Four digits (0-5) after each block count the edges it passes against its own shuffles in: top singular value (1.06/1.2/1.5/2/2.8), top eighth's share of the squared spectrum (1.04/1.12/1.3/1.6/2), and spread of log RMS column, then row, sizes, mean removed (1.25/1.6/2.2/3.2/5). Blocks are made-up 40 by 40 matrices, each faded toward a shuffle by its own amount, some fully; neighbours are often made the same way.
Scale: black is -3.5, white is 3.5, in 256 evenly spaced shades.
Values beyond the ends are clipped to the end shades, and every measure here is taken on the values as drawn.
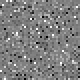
1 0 0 0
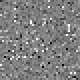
0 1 0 0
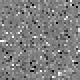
0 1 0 0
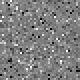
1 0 0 0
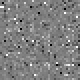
2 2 0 1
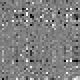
4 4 2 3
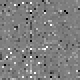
2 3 1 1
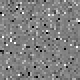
0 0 0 0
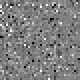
2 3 1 1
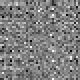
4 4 2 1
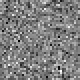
2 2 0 0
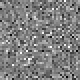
3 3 1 1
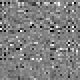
4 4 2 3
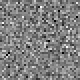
1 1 0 0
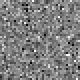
0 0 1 0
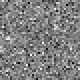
0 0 0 0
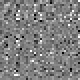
4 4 2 2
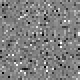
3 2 0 0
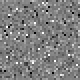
0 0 0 0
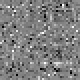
3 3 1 1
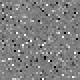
0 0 0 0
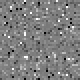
2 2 1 0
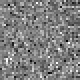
3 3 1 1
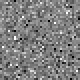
1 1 0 0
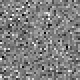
1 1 0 0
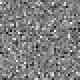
2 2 0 0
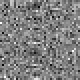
3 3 1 1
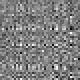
4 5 3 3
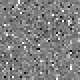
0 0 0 0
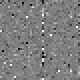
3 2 1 0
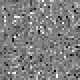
1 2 1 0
